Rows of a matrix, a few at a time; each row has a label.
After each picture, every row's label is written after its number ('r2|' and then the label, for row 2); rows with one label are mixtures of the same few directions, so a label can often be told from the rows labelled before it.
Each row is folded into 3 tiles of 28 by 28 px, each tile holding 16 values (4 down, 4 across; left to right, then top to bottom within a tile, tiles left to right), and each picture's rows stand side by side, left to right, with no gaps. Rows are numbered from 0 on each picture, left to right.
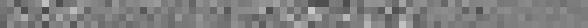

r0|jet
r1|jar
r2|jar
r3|jar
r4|jar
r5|jar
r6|jar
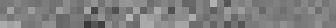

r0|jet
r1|jet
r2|jet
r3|jar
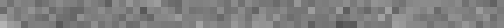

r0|jet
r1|jar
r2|jar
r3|jet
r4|jet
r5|jar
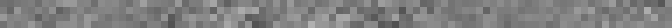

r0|jar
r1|jet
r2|jet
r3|jet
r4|jet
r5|jar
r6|jet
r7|jar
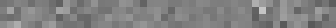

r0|jet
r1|jet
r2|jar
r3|jar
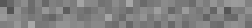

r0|jar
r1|jet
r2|jar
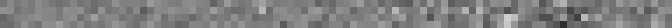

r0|jet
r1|jar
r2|jet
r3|jar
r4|jar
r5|jar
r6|jet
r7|jar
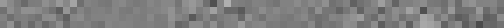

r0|jar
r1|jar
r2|jet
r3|jar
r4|jet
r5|jet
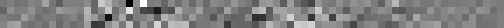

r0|jet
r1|jet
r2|jet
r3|jet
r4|jet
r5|jet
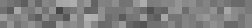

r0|jar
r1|jet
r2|jar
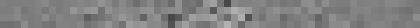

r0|jet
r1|jet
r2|jet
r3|jar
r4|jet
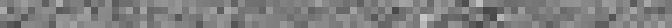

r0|jet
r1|jar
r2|jar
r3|jar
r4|jar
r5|jet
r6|jar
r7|jet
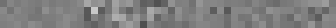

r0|jar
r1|jar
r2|jar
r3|jar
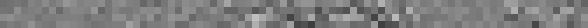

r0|jar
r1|jar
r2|jet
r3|jet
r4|jet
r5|jet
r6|jar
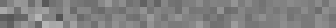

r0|jet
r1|jar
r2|jar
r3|jar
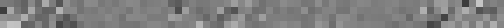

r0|jet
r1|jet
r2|jar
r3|jar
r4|jet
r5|jet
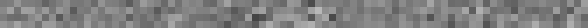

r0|jet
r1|jet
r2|jet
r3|jet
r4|jar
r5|jar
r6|jar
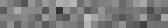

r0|jar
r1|jet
